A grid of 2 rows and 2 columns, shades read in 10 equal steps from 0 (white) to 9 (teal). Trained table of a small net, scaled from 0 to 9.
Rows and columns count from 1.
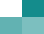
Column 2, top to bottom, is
9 5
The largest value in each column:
6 9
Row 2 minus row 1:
6 -4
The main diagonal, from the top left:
0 5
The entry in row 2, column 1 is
6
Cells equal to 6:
1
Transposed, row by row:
0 6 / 9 5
